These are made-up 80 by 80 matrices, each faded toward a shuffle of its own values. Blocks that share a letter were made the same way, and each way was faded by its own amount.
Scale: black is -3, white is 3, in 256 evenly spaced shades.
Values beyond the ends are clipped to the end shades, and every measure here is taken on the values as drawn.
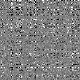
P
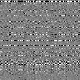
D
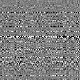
D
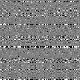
D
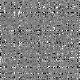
P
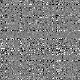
P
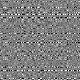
D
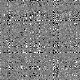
P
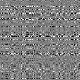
D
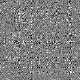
P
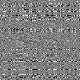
D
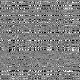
D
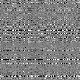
D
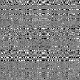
D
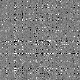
P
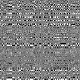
D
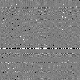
D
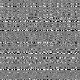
D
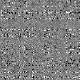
P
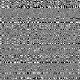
D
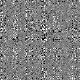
P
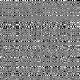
D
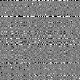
D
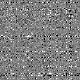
P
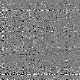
P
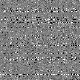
P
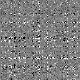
P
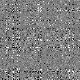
P
